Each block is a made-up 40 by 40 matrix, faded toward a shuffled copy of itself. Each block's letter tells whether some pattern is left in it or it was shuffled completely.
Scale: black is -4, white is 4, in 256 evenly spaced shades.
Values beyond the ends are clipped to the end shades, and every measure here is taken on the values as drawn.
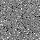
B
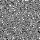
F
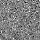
F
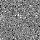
F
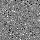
B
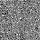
F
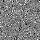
F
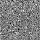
F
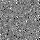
F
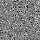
F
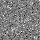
B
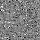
F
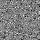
B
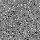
F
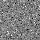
B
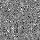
F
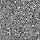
F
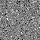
F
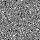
B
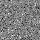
B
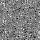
F
